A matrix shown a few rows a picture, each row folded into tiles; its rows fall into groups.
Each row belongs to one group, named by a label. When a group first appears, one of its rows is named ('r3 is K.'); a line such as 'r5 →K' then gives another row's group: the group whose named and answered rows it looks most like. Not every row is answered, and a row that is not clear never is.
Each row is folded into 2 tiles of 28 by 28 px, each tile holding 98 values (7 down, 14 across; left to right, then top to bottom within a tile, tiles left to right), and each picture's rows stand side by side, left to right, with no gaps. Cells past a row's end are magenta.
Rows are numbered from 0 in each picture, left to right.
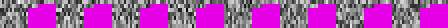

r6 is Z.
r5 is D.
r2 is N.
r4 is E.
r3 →N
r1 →N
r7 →E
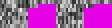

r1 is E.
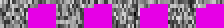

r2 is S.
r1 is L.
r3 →S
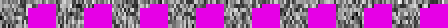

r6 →Z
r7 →Z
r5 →D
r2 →S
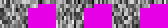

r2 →D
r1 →N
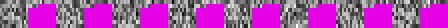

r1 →L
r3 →S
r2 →L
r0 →S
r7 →L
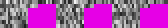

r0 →Z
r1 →D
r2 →N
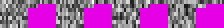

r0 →N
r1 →L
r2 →L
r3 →D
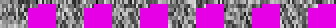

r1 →Z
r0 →N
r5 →D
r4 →Z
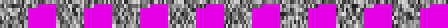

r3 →E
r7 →E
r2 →D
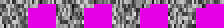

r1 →D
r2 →L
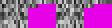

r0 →N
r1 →N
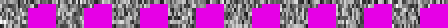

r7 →S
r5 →L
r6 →L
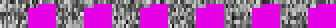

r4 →Z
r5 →Z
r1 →E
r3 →D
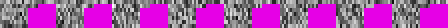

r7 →N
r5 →E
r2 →S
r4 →L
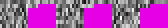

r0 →S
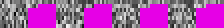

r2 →S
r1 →N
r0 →S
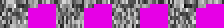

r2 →L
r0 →E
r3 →E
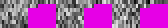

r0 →Z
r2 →N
